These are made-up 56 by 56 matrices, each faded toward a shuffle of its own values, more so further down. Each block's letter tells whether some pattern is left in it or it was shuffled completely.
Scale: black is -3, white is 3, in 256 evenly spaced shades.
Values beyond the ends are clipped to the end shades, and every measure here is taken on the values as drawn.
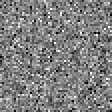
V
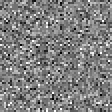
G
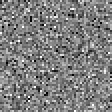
V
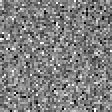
V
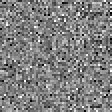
G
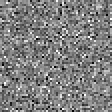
G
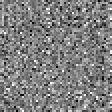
G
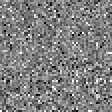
G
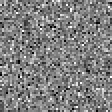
V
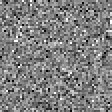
V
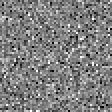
V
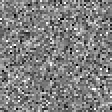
V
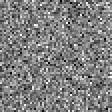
V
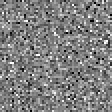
V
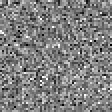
G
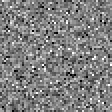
V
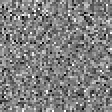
G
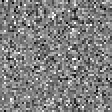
G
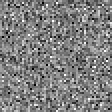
V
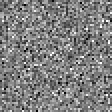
V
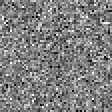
V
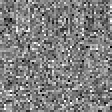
G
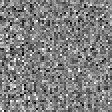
G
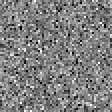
V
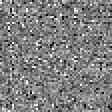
G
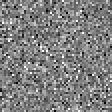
V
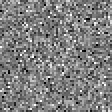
V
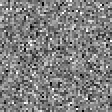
V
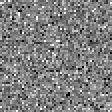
V
